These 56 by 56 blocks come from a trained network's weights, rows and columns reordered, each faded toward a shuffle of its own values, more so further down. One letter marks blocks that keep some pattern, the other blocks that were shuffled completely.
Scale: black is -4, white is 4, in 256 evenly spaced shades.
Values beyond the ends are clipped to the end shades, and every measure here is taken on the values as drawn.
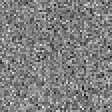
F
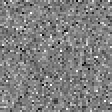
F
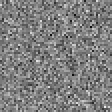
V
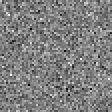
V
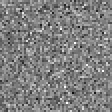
V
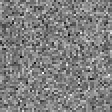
V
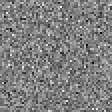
V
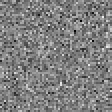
V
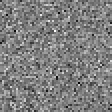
F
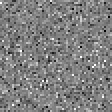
F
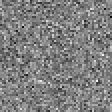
V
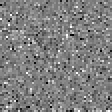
V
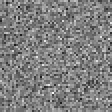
F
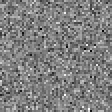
V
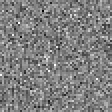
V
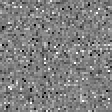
V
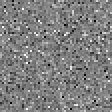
V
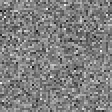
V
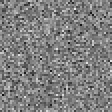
V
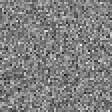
V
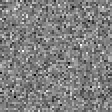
F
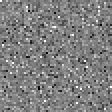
V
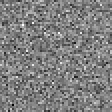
F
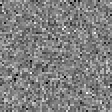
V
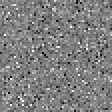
F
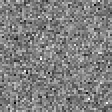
F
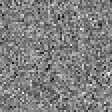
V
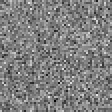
F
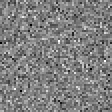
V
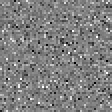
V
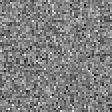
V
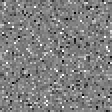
F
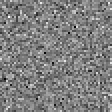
V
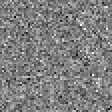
F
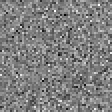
F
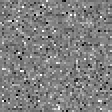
V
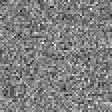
F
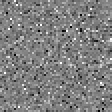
V
